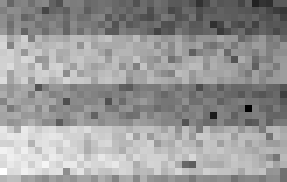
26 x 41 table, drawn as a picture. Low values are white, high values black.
The top right is the ninth with the highest average. The bottom left is the ninth with the lowest average. The field climbs toward the top right. Stripes running across repeat 2 times from top to bottom.
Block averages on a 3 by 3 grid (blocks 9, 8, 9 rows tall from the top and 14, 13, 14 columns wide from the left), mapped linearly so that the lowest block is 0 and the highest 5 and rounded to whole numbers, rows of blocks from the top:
3 4 5 | 2 3 4 | 0 1 2
